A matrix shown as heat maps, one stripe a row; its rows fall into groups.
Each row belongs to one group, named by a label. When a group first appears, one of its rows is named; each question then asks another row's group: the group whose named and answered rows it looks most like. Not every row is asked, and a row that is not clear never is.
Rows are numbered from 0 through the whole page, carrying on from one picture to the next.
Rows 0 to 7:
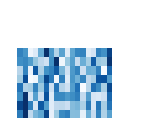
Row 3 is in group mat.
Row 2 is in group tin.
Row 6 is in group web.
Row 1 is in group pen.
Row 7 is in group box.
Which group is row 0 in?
mat
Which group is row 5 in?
box
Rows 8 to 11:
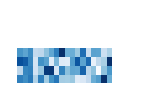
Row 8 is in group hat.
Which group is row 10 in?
mat
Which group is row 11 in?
pen
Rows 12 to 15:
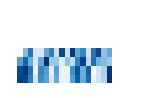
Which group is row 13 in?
mat
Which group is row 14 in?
web
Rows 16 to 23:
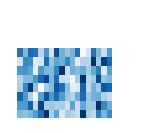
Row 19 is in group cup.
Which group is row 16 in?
tin
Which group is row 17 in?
pen
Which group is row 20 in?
pen
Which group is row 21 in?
mat
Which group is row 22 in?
web
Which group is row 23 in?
cup
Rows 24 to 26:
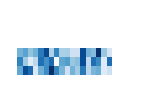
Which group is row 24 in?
cup
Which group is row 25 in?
mat
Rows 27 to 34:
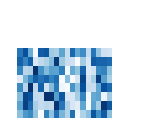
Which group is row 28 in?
pen
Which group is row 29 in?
cup
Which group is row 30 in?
cup
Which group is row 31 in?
web
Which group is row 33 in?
pen
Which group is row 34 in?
pen
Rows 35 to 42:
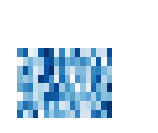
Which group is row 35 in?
mat
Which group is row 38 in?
mat
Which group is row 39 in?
pen
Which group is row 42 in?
tin
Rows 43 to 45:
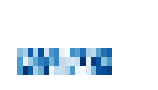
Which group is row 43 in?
web
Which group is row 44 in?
cup
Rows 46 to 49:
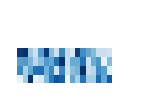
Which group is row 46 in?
mat
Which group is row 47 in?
hat
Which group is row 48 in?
cup
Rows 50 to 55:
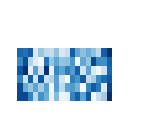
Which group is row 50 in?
web
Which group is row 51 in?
pen
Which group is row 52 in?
box
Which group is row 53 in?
web
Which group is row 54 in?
tin
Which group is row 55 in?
web
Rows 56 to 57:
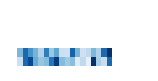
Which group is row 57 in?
pen
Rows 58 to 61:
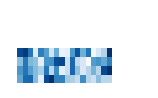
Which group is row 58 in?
web
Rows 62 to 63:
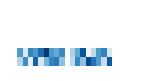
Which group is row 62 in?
cup
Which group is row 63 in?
tin
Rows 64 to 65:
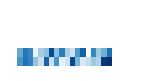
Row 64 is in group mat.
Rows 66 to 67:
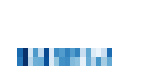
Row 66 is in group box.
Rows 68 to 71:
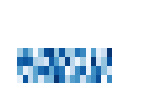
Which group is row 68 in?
mat
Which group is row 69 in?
pen
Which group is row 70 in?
cup
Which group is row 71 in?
tin
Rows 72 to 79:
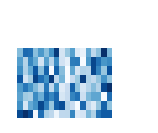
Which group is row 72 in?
pen
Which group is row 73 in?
tin
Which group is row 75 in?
cup
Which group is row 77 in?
tin
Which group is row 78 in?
cup
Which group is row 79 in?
web
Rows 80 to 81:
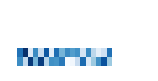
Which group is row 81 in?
cup
